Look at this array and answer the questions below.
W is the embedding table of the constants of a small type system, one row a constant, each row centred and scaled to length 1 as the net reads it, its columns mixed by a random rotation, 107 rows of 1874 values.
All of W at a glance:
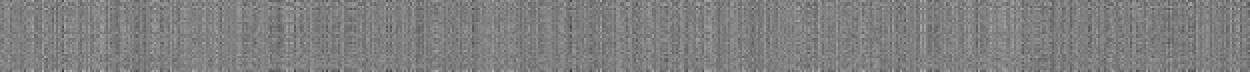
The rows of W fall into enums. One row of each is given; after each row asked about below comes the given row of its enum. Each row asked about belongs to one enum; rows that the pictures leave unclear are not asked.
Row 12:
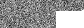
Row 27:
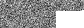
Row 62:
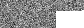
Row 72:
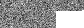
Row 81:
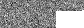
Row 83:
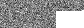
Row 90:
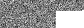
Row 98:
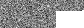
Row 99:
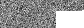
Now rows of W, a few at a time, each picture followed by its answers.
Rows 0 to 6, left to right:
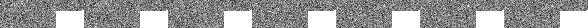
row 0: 72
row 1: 72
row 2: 12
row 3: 83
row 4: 98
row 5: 98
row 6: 98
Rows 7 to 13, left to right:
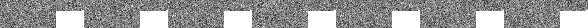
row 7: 62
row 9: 81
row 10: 72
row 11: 81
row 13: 12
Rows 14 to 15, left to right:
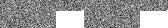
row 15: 98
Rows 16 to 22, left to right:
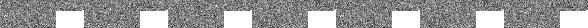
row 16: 81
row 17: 83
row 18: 98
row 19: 12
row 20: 81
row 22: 83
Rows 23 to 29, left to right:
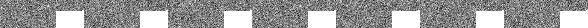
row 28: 99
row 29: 12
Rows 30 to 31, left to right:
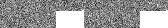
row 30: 12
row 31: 81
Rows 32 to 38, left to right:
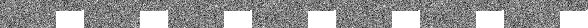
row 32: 12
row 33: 90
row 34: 98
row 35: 72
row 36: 98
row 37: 72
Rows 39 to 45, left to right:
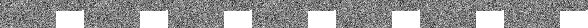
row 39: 72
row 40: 72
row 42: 72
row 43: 12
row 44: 62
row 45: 83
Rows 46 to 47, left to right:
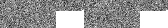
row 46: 12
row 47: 72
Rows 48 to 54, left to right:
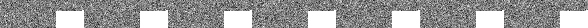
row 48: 81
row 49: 62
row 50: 83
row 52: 27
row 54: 27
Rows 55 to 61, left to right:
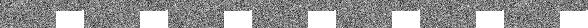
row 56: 12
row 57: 62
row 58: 98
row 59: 12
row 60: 98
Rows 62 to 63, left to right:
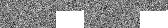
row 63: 99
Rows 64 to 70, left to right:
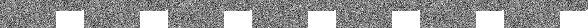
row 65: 12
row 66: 72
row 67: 98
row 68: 83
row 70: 12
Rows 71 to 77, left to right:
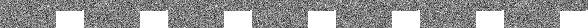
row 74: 81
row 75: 27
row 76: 83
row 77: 72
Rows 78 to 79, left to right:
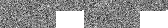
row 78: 98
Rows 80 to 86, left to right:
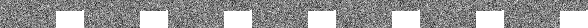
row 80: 98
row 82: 12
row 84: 12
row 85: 62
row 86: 90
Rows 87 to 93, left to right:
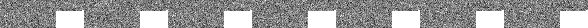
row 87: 81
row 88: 72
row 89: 81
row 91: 81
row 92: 83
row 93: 83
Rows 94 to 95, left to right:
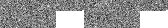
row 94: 98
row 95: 72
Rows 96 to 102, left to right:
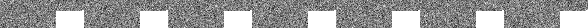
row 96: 90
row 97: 99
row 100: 98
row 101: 81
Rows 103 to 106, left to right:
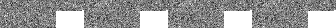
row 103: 81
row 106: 72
